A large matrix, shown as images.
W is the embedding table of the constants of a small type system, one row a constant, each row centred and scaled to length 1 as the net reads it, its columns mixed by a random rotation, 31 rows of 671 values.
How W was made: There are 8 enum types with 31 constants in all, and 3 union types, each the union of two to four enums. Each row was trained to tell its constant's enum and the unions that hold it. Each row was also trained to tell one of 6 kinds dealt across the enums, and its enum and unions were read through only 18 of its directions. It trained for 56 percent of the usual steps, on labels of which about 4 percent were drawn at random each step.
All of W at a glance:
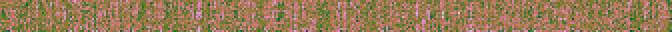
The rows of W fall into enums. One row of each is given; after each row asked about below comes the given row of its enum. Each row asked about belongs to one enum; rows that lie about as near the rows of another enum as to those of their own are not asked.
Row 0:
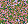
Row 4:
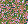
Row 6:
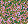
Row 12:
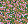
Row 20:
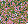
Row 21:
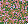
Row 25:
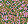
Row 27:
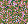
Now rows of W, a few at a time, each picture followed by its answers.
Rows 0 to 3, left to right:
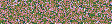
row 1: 12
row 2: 6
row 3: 4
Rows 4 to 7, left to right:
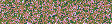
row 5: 12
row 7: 6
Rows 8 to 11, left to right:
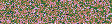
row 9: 20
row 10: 25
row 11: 27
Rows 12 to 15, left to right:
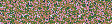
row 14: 27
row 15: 6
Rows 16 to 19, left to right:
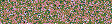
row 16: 0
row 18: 27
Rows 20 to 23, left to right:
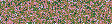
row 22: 0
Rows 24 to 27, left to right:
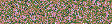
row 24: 4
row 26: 4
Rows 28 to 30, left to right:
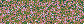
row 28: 6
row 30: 27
